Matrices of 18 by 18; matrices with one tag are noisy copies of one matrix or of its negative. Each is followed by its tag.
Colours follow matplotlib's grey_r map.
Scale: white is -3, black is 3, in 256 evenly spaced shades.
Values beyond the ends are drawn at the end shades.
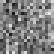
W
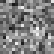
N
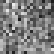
W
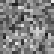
N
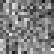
W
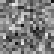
N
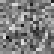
N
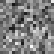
N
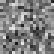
N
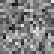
N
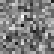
N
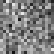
W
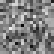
N
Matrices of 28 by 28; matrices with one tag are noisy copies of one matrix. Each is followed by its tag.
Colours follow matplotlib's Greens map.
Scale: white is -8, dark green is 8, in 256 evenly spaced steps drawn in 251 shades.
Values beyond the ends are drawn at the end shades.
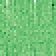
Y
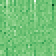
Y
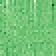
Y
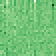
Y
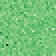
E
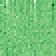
Y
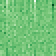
Y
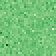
E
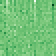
Y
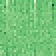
Y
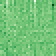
Y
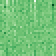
Y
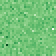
E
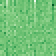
Y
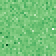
E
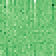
Y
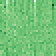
Y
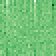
Y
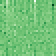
Y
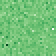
E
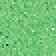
E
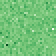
E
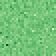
E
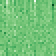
Y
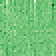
Y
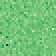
E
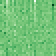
Y
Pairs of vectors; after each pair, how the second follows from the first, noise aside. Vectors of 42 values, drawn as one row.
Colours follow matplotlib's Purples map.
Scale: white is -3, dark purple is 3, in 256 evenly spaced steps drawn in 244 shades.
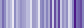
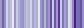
copied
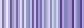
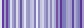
sign-scrambled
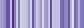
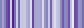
copied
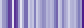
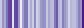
copied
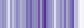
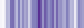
reversed
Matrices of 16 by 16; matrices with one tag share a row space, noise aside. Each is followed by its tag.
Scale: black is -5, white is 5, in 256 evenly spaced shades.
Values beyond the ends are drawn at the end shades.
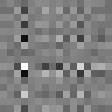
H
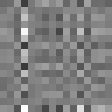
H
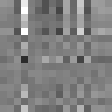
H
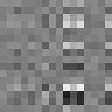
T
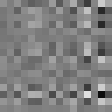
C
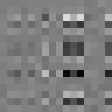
T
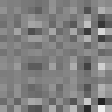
C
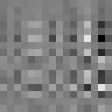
C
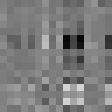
T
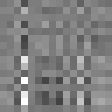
H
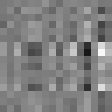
C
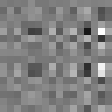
C
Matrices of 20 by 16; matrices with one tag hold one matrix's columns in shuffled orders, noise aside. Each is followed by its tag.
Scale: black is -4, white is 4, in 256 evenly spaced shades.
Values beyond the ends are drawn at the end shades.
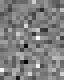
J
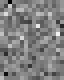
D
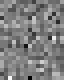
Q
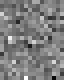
Q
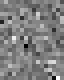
Q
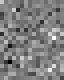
J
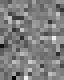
Q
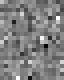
Q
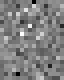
D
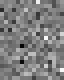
J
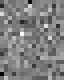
D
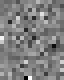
Q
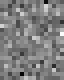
D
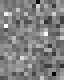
D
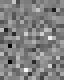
J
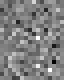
J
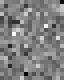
D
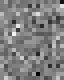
D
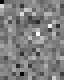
D
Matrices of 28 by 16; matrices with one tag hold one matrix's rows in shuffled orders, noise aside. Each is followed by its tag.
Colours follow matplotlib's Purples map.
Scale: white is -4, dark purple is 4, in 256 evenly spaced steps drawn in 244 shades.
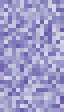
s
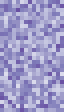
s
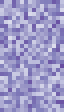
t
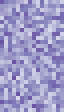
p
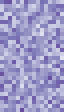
t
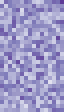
p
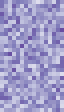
t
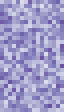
s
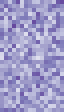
p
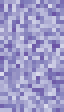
p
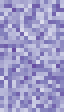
p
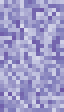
p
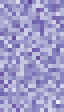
p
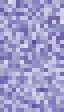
s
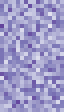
p
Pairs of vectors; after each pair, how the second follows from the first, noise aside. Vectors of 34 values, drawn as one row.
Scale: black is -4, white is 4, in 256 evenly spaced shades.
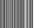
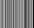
negated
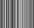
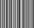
sign-scrambled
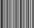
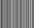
shrunk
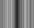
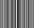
sign-scrambled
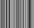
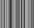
wrapped around
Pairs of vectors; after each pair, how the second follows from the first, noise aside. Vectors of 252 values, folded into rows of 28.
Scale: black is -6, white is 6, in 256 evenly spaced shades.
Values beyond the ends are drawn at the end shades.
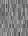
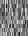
scaled up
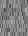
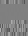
partly zeroed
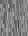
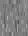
partly zeroed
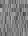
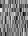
scaled up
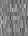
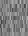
negated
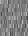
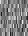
scaled up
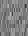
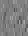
partly zeroed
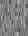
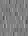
partly zeroed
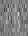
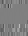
partly zeroed
